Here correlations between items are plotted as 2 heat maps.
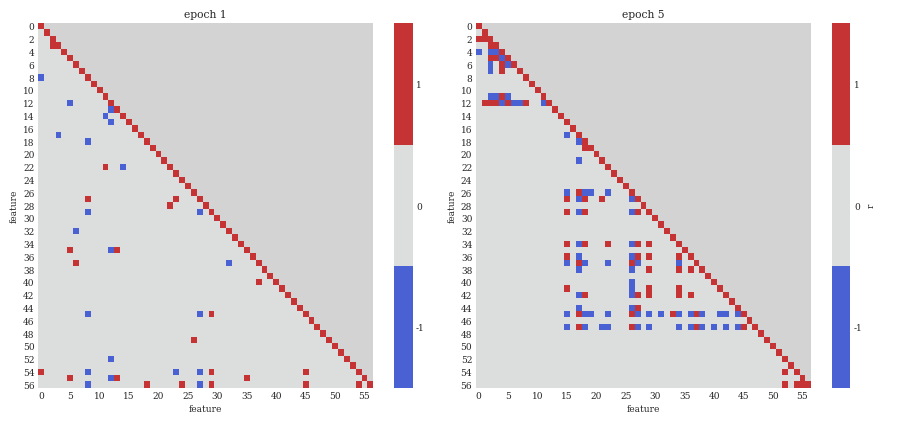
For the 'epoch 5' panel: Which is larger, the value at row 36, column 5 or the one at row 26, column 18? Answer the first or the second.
the first
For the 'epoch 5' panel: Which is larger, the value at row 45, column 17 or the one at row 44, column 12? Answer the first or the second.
the first
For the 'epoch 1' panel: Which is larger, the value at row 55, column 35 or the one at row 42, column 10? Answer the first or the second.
the first
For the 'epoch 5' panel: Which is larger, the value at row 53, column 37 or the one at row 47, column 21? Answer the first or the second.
the first
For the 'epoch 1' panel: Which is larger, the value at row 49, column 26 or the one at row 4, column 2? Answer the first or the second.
the first
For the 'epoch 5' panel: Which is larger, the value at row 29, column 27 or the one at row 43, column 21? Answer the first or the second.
the first
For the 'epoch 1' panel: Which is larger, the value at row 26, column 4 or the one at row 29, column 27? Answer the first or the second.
the first
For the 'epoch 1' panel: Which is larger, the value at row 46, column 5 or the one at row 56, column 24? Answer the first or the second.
the second
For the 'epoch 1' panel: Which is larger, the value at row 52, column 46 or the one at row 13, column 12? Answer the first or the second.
the first
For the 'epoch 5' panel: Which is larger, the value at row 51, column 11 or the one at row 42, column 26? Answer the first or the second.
the first
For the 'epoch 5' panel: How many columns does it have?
57
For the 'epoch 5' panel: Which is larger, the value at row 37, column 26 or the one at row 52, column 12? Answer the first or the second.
the first
